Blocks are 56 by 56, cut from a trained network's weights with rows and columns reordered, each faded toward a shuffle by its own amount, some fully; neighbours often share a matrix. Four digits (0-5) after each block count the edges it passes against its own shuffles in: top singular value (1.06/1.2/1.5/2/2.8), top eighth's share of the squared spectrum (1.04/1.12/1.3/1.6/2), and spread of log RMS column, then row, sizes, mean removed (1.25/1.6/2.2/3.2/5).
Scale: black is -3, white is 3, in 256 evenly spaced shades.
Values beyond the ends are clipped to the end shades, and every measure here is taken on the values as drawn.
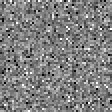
0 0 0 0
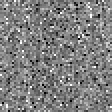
1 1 0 0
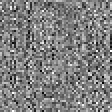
4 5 3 1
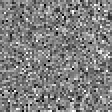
0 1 0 0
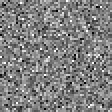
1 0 0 0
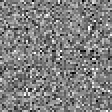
3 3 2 1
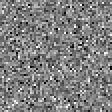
0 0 0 0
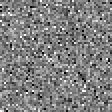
0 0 0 0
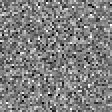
0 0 0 0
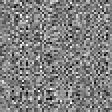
4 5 3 1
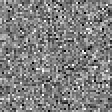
0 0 0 0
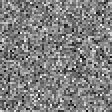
0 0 0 0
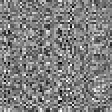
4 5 3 1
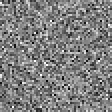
2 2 0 0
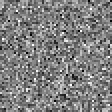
2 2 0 0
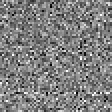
3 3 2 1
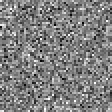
1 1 0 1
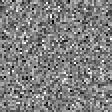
2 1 0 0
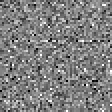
2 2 0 1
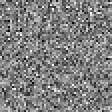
2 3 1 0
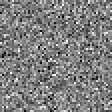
2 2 0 0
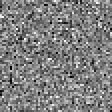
1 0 0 0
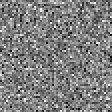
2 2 0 0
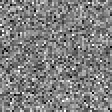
2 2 0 0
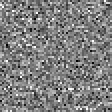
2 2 0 1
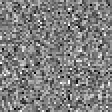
3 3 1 0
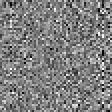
4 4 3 0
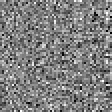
3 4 2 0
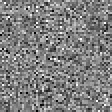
3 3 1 0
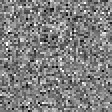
2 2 0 0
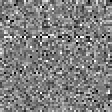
3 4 1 2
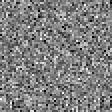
2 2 0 0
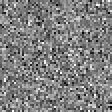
1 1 0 0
